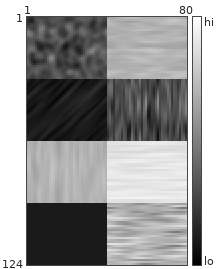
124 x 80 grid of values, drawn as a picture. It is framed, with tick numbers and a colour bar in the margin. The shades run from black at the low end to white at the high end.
The table splits into 4 rows of 2 panels. Panel 1,1: low, blotchy. Panel 1,2: high, streaked across, faint in contrast. Panel 2,1: very low, slanting up to the right, faint in contrast. Panel 2,2: low, streaked downward. Panel 3,1: high, streaked downward, faint in contrast. Panel 3,2: very high, streaked across, faint in contrast. Panel 4,1: very low, flat. Panel 4,2: high, streaked across.
